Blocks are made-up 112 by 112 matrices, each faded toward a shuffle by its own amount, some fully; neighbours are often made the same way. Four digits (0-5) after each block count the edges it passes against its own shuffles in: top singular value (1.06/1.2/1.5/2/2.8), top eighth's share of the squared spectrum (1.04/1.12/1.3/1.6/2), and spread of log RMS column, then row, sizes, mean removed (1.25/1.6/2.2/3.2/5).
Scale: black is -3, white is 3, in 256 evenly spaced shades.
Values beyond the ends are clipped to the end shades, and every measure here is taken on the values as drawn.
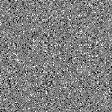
4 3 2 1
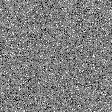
1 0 0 0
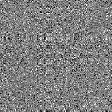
4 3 2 2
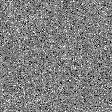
3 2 0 0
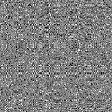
5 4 3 3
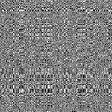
5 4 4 3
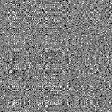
5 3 2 2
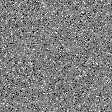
2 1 0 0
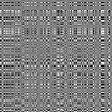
5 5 5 5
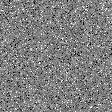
0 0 0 0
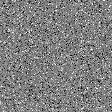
0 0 1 0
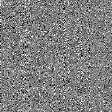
1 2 3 0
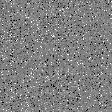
3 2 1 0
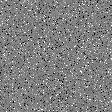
0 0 0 0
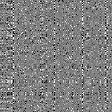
5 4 3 2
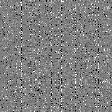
4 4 3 1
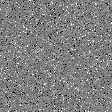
2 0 0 0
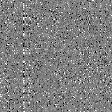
4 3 2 1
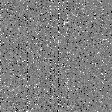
4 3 2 0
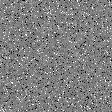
0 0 0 0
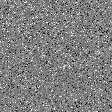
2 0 0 0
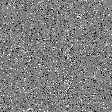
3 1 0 0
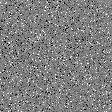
0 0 0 0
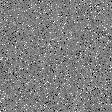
2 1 0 0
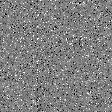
3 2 1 0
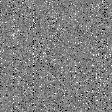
2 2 2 0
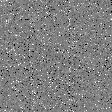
1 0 1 0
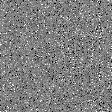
1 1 2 0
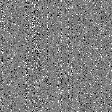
2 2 3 0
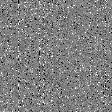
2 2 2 0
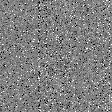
1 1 2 0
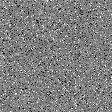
0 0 1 0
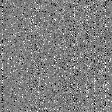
2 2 3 0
